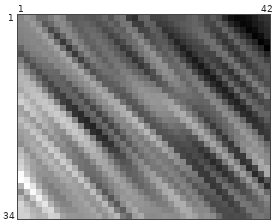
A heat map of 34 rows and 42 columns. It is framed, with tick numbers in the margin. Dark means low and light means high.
The grain runs diagonally down to the right. The values follow a bell shape. The ninth with the highest average is the bottom left. The top right is the ninth with the lowest average. No single row or column stands out from its neighbours. The field climbs toward the bottom left. Neither half mirrors the other.
